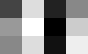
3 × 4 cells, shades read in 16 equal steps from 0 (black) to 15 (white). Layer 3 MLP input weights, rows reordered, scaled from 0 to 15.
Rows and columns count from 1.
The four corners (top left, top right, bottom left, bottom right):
4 8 8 14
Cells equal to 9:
1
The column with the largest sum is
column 2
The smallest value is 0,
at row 2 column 3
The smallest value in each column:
4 13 0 8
